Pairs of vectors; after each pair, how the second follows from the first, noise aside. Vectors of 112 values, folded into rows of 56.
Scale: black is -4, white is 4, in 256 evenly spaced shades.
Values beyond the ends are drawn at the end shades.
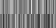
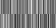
sign-scrambled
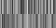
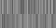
shrunk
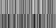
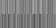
shrunk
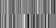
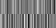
sign-scrambled
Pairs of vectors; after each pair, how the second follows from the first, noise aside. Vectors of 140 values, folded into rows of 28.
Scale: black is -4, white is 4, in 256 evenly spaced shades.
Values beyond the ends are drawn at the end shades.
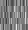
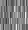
copied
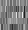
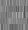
shrunk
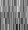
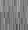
shrunk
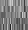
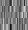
sign-scrambled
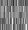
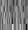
sign-scrambled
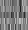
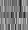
copied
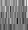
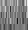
copied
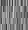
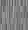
shrunk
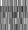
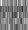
copied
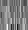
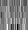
copied
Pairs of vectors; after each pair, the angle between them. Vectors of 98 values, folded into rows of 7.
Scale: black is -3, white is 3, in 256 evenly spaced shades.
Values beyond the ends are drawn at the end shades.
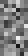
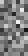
orthogonal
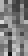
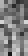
nearly parallel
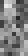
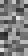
orthogonal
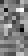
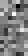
partly opposed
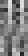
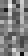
nearly parallel
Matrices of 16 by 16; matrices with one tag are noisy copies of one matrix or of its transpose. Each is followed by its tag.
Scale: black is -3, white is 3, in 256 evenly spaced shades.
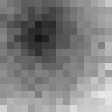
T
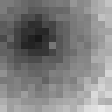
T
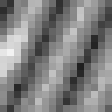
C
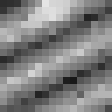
C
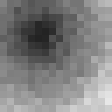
T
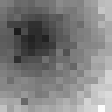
T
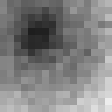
T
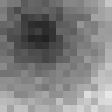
T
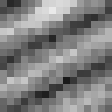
C
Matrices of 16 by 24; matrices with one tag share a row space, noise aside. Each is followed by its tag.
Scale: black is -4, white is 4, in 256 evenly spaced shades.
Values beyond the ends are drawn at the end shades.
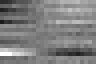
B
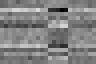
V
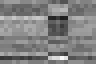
V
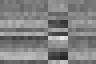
V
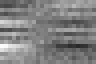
B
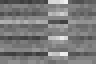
V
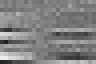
B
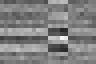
V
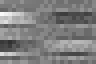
B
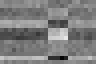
V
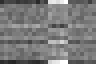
V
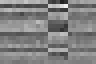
V
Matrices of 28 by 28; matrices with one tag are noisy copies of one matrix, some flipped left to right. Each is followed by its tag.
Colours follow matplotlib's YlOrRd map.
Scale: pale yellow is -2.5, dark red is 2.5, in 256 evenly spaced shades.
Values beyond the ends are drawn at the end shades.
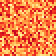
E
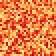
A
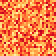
E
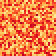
A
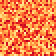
A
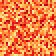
A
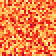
A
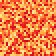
A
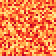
A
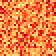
E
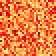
E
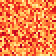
E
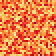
A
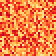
E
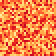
A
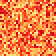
E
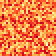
A
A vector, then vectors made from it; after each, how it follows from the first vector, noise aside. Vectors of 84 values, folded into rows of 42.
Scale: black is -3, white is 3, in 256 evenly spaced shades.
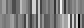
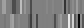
partly zeroed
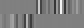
partly zeroed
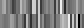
copied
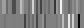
partly zeroed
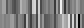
copied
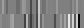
partly zeroed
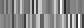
sign-scrambled
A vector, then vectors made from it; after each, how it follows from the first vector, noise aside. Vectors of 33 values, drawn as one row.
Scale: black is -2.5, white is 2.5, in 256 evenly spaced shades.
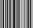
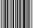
wrapped around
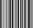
wrapped around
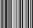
wrapped around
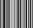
wrapped around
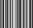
sign-scrambled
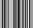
reversed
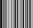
wrapped around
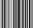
reversed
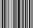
reversed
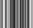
sign-scrambled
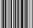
wrapped around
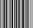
wrapped around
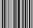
reversed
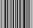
wrapped around
